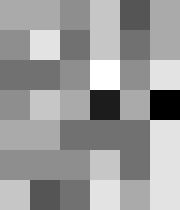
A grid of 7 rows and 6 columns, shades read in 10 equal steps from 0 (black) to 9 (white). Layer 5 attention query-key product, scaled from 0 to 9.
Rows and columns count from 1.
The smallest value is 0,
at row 4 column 6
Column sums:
38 39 33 43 32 44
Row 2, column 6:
6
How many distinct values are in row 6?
4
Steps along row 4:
up down down up down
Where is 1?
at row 4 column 4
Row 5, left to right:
6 6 4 4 4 8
